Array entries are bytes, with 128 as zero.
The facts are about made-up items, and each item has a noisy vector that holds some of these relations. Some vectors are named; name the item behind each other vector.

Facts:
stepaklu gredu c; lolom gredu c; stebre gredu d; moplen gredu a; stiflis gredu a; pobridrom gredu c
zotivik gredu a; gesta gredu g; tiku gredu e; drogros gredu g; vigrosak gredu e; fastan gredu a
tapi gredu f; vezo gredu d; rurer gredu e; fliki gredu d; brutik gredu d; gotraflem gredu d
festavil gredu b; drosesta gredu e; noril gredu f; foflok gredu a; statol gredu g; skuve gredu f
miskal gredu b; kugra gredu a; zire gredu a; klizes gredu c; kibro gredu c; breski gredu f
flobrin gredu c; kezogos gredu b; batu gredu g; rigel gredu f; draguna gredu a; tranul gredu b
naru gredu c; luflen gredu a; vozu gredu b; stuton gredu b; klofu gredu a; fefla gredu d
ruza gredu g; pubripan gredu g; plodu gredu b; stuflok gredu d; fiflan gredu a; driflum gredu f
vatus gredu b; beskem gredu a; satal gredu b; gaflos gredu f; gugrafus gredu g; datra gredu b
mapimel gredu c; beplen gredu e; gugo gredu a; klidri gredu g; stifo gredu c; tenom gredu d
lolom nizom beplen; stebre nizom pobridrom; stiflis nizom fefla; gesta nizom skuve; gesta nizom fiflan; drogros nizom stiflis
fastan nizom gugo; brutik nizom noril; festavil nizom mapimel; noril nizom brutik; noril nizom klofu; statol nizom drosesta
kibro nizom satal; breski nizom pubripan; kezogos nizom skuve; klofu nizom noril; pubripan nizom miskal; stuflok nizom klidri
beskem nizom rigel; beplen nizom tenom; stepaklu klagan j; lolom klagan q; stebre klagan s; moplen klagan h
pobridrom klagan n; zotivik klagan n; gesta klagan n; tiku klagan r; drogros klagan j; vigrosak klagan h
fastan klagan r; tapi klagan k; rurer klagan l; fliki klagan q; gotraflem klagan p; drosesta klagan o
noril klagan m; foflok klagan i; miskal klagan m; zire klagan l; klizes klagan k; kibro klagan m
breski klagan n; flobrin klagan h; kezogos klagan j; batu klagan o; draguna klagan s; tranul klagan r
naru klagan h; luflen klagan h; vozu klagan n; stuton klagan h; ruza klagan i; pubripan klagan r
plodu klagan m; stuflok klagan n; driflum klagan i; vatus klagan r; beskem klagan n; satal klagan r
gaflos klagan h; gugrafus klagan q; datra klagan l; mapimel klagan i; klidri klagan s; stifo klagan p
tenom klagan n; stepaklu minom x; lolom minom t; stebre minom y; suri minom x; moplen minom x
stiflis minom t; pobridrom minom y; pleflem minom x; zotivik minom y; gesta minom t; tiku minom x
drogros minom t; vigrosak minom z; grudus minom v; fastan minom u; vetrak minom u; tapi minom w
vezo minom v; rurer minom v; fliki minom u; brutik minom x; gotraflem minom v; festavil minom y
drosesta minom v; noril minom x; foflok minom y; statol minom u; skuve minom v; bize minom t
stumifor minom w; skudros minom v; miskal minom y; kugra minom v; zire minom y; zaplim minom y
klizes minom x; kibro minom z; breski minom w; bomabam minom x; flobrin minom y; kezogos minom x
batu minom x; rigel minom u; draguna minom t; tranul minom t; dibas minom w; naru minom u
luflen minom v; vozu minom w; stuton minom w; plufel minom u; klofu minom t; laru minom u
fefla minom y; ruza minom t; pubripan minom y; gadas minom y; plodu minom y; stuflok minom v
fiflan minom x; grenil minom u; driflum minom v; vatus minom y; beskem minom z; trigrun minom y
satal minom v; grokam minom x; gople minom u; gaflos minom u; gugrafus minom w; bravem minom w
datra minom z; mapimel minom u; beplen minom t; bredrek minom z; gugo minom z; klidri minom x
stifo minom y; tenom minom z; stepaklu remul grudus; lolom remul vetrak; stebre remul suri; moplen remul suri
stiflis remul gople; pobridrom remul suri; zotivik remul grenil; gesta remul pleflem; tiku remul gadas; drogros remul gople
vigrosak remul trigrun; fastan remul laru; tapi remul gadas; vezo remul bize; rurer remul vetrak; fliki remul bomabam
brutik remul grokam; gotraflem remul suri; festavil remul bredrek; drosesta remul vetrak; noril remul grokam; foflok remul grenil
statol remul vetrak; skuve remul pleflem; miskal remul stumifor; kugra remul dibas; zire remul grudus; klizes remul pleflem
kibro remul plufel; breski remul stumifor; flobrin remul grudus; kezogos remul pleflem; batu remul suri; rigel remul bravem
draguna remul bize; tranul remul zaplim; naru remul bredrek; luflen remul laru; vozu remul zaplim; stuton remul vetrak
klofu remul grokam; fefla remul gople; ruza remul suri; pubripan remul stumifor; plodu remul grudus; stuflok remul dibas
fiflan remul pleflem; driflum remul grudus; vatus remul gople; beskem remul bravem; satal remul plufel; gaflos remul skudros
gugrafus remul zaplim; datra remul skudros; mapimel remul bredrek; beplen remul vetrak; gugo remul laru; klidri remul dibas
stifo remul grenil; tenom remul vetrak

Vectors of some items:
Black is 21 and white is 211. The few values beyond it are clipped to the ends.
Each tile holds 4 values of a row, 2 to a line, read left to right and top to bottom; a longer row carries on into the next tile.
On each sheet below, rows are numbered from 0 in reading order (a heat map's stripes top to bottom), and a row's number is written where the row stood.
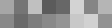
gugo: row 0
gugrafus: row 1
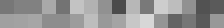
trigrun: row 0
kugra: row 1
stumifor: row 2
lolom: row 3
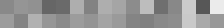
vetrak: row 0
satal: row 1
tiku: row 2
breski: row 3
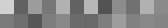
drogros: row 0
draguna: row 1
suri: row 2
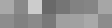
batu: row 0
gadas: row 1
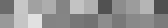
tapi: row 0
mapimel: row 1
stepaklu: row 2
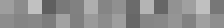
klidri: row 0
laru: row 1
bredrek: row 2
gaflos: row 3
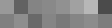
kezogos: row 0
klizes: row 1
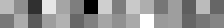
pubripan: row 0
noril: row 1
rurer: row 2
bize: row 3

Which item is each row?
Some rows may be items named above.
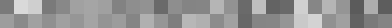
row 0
driflum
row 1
stuflok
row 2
vetrak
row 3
zire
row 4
bredrek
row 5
gugrafus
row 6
bize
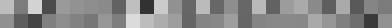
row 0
ruza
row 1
fastan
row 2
stuton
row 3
bredrek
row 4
bredrek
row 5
statol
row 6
tranul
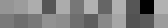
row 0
kibro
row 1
beskem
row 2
klofu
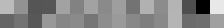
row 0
lolom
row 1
moplen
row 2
fliki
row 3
brutik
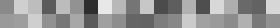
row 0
drosesta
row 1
pubripan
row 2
gesta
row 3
vozu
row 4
fefla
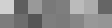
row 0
drogros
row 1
naru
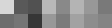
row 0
stiflis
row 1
pobridrom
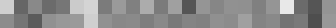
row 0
tenom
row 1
skuve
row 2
fiflan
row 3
datra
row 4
zotivik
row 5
beplen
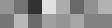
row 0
miskal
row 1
stebre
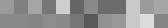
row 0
fiflan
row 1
tenom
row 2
tapi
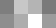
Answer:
rurer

